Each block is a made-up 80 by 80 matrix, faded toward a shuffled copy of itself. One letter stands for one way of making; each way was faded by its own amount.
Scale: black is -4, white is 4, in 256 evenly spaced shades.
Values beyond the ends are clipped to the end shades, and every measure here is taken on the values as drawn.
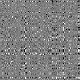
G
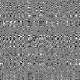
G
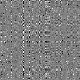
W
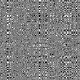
W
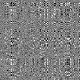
W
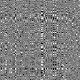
W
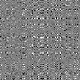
G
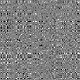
G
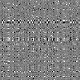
G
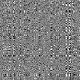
W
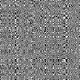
W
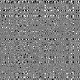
G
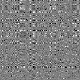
G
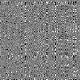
W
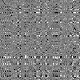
G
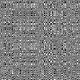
W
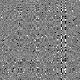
W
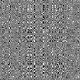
W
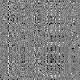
W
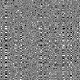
W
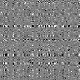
G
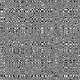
G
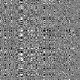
W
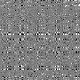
G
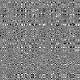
G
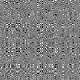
G
